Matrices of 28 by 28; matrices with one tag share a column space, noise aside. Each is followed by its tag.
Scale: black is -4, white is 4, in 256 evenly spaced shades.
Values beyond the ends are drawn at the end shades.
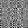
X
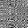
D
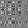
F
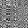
D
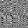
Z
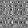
F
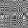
Z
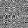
Z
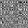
F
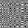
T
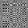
T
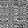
D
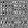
F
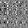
F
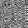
D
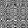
D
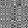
D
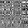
F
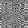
T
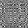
T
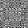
X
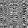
T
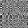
Z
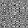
T
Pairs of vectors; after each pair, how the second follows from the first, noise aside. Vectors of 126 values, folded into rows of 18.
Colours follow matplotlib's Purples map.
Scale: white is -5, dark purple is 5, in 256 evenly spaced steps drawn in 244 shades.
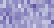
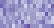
wrapped around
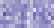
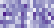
scaled up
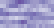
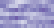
negated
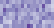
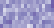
negated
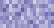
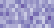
reversed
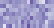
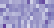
negated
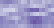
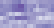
reversed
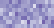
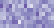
reversed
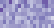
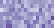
reversed
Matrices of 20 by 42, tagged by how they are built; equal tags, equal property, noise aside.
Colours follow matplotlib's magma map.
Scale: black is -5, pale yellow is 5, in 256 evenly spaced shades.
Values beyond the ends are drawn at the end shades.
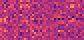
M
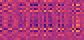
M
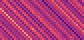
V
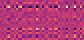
M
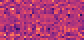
M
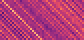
V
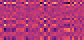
M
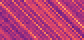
V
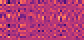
M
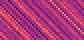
V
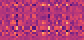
M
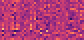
M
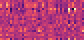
M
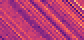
V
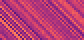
V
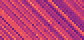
V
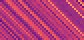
V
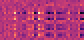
M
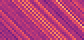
V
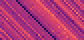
V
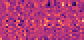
M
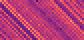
V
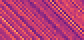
V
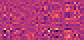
M
